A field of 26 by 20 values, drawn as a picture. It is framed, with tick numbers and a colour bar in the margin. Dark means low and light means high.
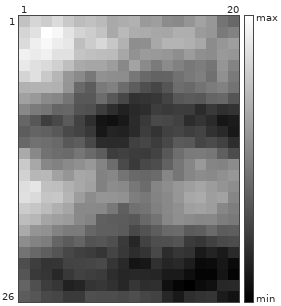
Stripes: horizontal, repeating 2 times. Lone odd cells: none. Slope: up to the top left. Ninth with the highest average: top left.
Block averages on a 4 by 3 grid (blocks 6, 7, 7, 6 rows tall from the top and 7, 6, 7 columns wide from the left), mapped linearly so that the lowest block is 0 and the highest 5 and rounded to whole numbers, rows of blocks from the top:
5 4 3 / 2 1 1 / 4 2 3 / 1 1 0
